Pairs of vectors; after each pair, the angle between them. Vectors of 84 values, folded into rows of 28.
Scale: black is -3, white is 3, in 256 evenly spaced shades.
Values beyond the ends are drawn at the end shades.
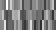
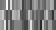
nearly parallel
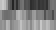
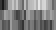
nearly opposite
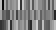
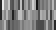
partly opposed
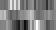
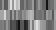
nearly parallel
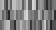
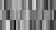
nearly parallel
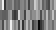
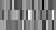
orthogonal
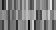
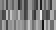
partly opposed
